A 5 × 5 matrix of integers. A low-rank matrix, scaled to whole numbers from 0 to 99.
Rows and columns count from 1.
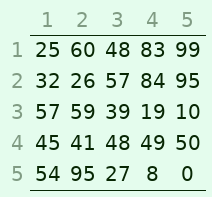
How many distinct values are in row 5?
5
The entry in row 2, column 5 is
95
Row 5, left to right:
54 95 27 8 0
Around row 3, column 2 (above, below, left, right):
26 41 57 39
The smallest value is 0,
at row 5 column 5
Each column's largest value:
57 95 57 84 99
